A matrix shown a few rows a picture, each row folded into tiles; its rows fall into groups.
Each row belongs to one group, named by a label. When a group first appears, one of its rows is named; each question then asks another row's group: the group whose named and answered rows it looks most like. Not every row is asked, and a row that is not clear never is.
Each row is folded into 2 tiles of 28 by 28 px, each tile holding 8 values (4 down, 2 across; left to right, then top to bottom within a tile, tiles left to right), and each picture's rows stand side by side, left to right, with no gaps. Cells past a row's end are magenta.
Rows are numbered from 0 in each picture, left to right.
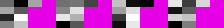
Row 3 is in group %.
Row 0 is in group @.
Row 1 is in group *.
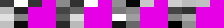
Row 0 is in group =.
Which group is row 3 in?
%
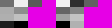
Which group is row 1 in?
%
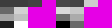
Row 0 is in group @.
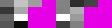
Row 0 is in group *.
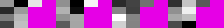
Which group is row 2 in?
=
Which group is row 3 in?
*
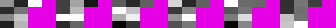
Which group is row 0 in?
%
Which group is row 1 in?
*
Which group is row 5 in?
=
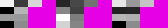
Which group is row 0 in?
%
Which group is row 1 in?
=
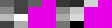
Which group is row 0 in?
@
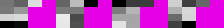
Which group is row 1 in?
=
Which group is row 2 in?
=
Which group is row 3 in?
*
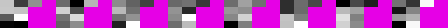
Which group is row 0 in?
*
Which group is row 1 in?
@
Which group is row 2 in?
@
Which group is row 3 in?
@
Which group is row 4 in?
*
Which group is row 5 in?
=
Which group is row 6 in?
=
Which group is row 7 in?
%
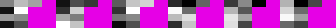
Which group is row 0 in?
*
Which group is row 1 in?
=
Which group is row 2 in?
*
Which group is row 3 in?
@
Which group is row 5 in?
@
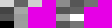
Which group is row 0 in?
%
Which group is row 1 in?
@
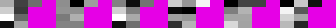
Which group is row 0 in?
@
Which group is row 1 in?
@
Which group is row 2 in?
@
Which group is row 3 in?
%
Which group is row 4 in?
=
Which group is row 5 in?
=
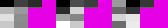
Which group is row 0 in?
=
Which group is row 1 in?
=
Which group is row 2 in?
@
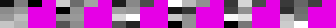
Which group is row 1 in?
%
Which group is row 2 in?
*
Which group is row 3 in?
%
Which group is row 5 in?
=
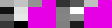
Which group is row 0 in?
*
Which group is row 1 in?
*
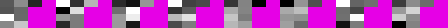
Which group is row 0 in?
=
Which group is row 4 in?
=
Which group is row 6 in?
%
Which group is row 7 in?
*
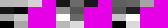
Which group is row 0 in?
%
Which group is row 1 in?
=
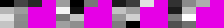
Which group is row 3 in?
*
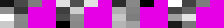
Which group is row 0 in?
=
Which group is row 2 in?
=
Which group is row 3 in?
%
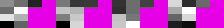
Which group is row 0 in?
*
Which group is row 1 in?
@
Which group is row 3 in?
*
